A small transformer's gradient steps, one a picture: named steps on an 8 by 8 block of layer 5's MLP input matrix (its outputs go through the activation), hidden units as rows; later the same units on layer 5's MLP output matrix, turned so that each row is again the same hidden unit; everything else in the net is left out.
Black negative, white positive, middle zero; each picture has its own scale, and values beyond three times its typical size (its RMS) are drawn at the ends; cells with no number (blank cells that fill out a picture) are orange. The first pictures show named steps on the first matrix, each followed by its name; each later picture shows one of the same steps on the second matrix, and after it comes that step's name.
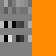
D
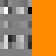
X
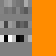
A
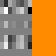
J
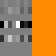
D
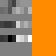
A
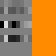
D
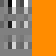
X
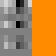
X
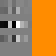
D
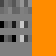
A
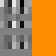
X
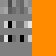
A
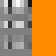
X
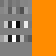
D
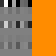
J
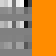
J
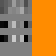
A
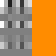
X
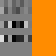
A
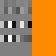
D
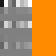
J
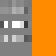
D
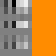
X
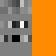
A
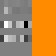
D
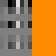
X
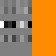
D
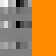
J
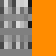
X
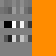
D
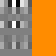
X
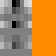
X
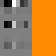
J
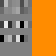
A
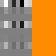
J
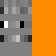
D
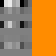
J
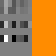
A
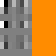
X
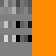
A
